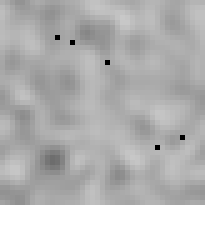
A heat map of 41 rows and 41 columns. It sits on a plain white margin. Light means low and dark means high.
Histogram: skewed, a long tail of high values. Grain: blotchy. Lone odd cells: 5, each higher than its neighbours.
